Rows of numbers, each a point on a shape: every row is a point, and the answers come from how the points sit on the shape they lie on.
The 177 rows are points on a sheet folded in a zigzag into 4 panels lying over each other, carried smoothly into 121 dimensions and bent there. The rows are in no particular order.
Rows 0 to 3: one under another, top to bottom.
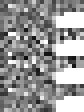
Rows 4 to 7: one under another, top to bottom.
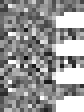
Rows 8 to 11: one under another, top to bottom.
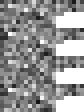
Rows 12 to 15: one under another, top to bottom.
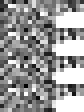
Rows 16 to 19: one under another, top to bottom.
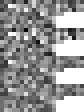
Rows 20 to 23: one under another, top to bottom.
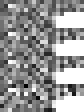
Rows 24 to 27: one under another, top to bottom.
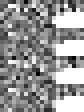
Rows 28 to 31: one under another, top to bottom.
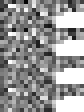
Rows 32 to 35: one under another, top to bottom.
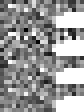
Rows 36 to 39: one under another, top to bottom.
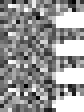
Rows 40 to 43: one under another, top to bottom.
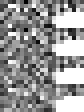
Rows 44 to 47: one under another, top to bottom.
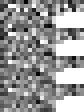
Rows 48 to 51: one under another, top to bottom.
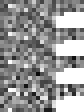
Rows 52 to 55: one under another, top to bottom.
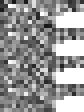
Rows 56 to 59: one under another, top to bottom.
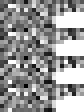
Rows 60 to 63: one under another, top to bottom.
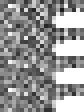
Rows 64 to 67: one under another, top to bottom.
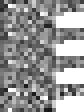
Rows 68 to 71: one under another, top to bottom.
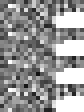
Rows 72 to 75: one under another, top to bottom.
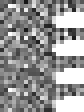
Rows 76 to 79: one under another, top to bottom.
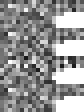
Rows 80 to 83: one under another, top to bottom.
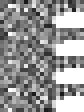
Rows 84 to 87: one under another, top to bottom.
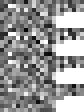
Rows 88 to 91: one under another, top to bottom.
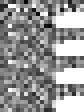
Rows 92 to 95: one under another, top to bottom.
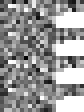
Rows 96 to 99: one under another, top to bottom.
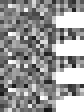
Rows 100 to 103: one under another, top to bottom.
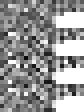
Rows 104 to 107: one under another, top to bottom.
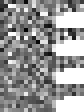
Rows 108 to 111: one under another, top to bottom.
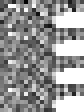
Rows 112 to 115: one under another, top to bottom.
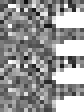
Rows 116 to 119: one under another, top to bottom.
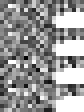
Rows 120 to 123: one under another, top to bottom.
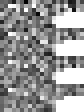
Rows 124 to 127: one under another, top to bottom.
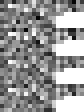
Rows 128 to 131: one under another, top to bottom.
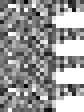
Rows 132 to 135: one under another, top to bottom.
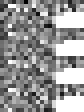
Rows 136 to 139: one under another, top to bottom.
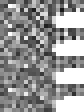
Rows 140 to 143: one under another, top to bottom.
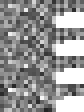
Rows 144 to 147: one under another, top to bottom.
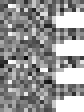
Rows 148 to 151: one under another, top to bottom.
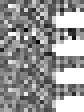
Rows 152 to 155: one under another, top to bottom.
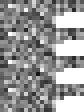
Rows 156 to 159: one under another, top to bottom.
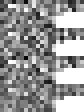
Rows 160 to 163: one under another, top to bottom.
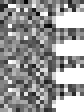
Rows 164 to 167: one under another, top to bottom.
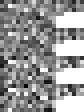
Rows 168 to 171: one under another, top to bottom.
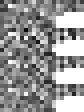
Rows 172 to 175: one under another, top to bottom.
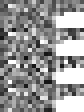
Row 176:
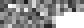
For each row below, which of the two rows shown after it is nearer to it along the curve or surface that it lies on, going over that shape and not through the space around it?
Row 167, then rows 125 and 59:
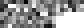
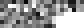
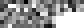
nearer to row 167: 59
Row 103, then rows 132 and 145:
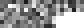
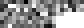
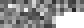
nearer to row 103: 132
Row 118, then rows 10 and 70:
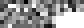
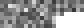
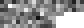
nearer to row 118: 70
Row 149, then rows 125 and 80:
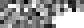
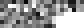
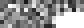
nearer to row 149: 125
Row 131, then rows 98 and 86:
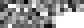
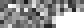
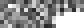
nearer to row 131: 98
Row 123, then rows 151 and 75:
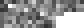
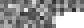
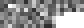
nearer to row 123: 75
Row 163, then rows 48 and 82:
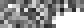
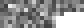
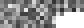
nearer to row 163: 82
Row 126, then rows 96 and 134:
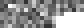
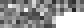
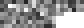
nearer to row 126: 96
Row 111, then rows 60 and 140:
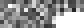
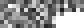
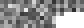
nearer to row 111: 60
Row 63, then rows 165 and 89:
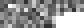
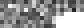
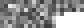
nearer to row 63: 165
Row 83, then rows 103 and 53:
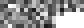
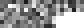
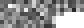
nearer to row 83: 53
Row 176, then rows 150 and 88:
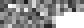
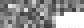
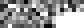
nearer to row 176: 88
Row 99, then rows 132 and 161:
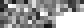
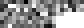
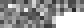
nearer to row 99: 132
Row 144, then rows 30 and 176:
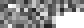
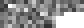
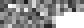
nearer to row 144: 30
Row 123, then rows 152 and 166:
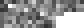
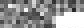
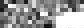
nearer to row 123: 152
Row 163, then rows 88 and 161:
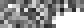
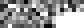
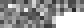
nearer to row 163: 161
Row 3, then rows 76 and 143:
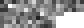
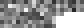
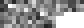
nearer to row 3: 143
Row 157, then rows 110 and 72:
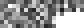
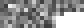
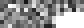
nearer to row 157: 110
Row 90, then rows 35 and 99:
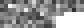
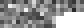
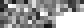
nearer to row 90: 35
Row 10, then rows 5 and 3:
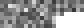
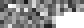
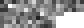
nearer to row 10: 3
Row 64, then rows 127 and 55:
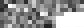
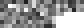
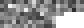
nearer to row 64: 127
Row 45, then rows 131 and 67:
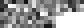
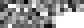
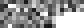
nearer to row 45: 131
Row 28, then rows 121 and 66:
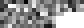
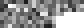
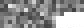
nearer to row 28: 121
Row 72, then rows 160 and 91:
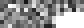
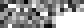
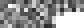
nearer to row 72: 160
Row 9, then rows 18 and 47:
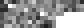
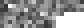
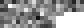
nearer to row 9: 47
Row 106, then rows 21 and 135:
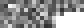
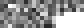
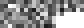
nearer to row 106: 135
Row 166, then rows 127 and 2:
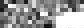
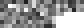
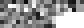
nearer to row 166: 2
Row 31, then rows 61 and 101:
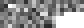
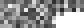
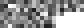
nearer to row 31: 101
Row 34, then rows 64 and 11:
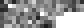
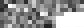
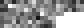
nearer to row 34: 11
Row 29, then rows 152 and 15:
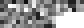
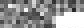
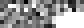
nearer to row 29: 15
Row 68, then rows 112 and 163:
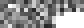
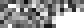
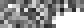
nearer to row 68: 163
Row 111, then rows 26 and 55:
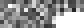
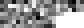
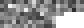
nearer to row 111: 55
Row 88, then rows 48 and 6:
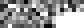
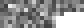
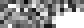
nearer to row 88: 6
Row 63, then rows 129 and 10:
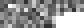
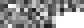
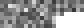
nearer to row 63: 129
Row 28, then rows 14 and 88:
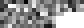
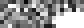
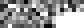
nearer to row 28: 88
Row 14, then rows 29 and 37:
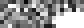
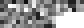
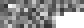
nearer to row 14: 29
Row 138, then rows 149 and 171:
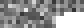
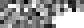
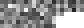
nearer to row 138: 171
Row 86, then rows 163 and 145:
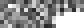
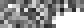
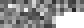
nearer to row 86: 163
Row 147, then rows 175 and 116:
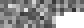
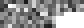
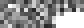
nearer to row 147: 116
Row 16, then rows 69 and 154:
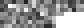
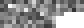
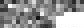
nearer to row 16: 154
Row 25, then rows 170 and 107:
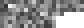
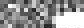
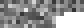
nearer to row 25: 107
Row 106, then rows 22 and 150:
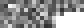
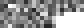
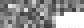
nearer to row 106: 150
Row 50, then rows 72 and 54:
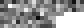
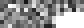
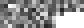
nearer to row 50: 72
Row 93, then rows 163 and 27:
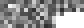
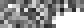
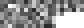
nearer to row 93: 163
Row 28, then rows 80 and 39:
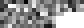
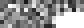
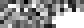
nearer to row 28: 39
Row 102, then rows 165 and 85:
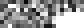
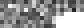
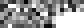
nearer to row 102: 85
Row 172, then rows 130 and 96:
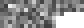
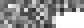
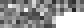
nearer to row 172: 130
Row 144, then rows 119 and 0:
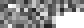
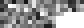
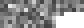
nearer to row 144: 0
